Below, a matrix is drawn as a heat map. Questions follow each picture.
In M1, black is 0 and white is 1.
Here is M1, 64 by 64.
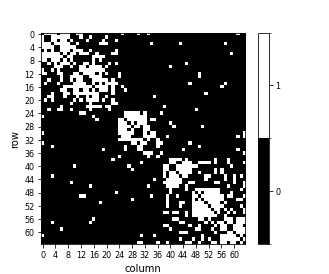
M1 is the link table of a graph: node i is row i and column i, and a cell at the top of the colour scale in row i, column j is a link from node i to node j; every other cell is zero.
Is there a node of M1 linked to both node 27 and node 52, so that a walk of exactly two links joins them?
no
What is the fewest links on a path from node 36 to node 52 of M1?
3
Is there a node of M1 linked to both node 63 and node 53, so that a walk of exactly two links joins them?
yes
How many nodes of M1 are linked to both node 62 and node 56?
7
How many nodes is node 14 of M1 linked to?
11
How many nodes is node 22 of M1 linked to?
9
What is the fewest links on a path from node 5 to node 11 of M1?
1
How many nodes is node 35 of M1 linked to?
6
